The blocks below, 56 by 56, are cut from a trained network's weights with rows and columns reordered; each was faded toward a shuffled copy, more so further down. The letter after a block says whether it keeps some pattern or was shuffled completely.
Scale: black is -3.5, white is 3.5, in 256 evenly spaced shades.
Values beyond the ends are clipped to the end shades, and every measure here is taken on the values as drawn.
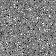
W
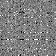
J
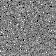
W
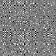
J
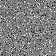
W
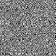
J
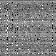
J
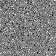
W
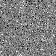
W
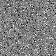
W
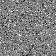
W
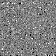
J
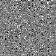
J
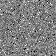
W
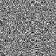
J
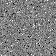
W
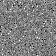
W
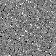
W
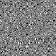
J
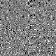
J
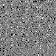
J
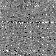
J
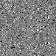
J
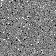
W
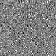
J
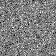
W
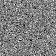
W
